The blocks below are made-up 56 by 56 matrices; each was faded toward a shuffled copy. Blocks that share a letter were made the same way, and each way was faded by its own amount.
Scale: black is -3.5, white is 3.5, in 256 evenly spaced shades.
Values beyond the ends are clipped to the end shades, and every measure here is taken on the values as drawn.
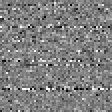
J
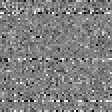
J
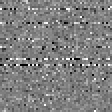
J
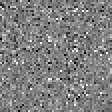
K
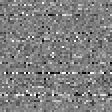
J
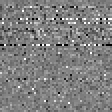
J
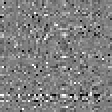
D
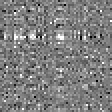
D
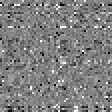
D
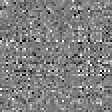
D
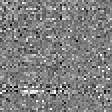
D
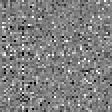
K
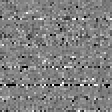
J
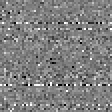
J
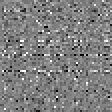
D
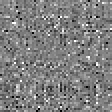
K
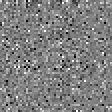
K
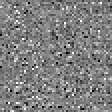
K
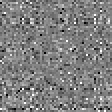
D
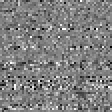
J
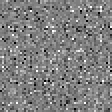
K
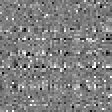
D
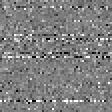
J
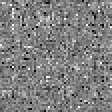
K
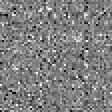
K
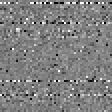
J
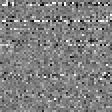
J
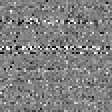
J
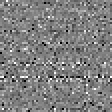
D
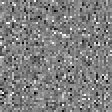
K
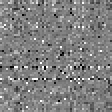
D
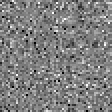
K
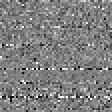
J
